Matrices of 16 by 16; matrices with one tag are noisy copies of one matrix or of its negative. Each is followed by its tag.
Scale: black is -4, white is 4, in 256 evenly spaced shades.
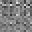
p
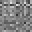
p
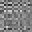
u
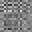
u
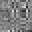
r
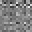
p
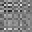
u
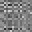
u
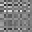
u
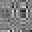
r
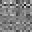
p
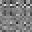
p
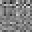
p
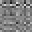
p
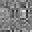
r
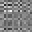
u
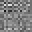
u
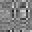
r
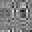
r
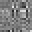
r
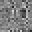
r
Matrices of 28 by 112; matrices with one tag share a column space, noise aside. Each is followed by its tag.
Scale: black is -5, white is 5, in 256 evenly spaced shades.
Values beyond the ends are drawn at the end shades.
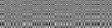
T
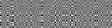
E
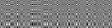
T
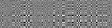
E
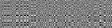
E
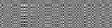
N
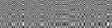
T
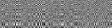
T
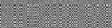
N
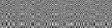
T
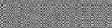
N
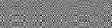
E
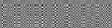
N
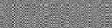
N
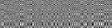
T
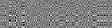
E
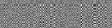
N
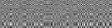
T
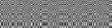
T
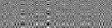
T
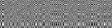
T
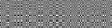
E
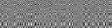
T
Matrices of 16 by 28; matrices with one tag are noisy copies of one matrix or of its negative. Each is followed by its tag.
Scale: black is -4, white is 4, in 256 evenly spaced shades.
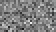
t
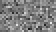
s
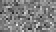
s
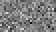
t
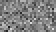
t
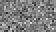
t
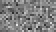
s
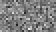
s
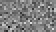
t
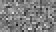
s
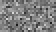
s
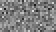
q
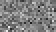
t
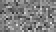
s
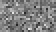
s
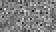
q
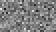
q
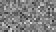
t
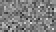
t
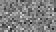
t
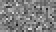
s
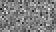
q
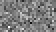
t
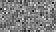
q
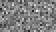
q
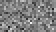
t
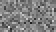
t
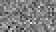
t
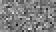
s
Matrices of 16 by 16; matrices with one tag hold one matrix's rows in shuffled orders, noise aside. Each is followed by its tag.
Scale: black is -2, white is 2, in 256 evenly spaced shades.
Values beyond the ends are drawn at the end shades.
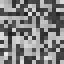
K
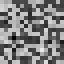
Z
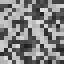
Z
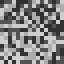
K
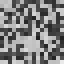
K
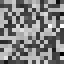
K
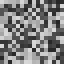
K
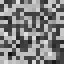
K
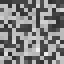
K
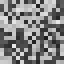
K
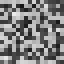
K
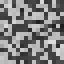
Z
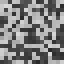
Z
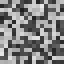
Z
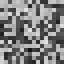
K
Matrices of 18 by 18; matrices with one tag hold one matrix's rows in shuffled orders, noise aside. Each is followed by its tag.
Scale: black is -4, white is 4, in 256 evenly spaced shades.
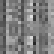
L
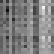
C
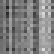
C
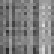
C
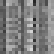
L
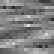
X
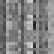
L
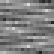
X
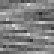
X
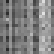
C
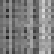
C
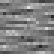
X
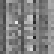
L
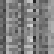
L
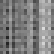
C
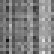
C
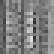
L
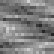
X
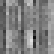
L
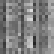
L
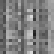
L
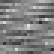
X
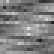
X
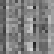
L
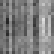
C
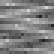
X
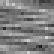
X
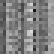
L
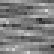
X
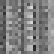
L
